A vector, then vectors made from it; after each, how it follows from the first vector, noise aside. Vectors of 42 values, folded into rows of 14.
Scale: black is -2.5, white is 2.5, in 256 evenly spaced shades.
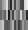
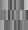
shrunk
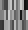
negated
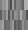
shrunk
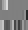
partly zeroed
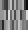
negated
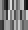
negated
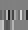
partly zeroed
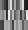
negated
